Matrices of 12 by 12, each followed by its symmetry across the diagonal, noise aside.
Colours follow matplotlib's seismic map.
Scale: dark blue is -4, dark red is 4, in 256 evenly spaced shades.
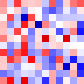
neither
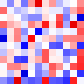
antisymmetric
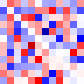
antisymmetric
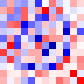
symmetric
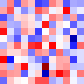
neither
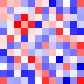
symmetric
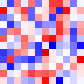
antisymmetric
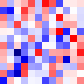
neither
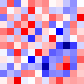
symmetric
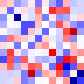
symmetric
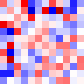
symmetric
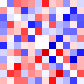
antisymmetric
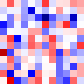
neither
